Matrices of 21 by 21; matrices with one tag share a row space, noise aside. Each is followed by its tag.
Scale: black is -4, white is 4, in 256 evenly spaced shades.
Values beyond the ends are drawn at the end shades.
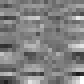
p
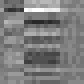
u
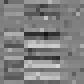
u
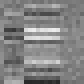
u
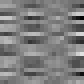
p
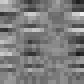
p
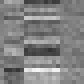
u
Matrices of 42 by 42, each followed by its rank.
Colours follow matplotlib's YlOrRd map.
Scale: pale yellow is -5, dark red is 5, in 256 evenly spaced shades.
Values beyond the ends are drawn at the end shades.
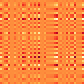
one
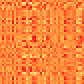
three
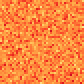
full rank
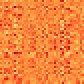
five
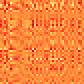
three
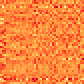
five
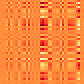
one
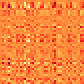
three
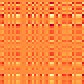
one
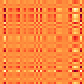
one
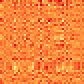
five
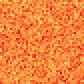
full rank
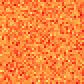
full rank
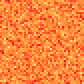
full rank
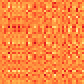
three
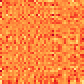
five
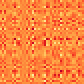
three
